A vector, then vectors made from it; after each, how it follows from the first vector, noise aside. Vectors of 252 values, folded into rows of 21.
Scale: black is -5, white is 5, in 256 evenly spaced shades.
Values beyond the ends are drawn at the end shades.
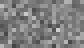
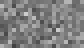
copied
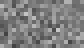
copied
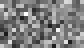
scaled up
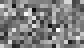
scaled up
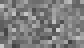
copied
